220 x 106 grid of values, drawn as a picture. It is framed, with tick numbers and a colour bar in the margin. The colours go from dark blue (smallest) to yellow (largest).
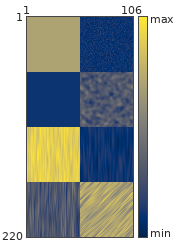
The table splits into 4 rows of 2 panels. Panel 1,1: high, flat. Panel 1,2: very low, fine-grained, faint in contrast. Panel 2,1: very low, flat. Panel 2,2: low, blotchy. Panel 3,1: very high, streaked downward, faint in contrast. Panel 3,2: very low, streaked downward, faint in contrast. Panel 4,1: low, streaked downward. Panel 4,2: high, slanting up to the right.
